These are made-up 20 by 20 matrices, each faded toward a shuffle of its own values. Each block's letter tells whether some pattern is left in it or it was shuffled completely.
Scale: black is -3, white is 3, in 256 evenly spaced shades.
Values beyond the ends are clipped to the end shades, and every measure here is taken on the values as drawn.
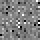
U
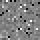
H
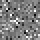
H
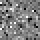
H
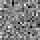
H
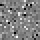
H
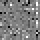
U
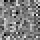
U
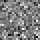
H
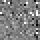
U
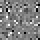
U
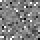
H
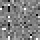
U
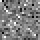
H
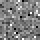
H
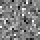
H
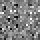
H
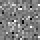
H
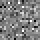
U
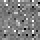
U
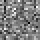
U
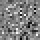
U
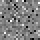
H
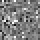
U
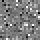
H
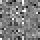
U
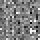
U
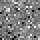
H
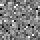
H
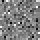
H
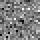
H
